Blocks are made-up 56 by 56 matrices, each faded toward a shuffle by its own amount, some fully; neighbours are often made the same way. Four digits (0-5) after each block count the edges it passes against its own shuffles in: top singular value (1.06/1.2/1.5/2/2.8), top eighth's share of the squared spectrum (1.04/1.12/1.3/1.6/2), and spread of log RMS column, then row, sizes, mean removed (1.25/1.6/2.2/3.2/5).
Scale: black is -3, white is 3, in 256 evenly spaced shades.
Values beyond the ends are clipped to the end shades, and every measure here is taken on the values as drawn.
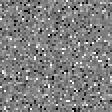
0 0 0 0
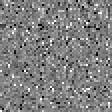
3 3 1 1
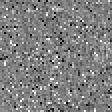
0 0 0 0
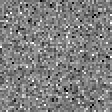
0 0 0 0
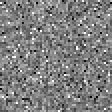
0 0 0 0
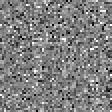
2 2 1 0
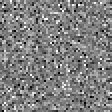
3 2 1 0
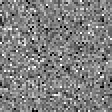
3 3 1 1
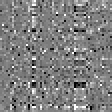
4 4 3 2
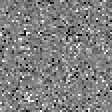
3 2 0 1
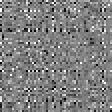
4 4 3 3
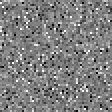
1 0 0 0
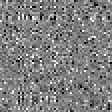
4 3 2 2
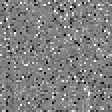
2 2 0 0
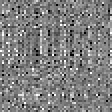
4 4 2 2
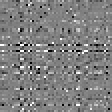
5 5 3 3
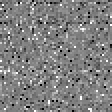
3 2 0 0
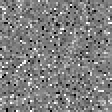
2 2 0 0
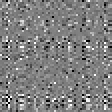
5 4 3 3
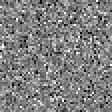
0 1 0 0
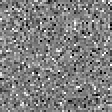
2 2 0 0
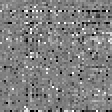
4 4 2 3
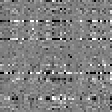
4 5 2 3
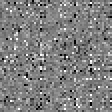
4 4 2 2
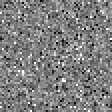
0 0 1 0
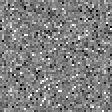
0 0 0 0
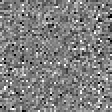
1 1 2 0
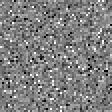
0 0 0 0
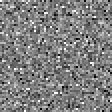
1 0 0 0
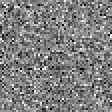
3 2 1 1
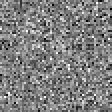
3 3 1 1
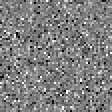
2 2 0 0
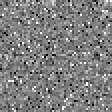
2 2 0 0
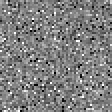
2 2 1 0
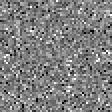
2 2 0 0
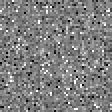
2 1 0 0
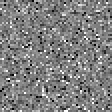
2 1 0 0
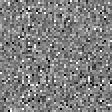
3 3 1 1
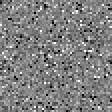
2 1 0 1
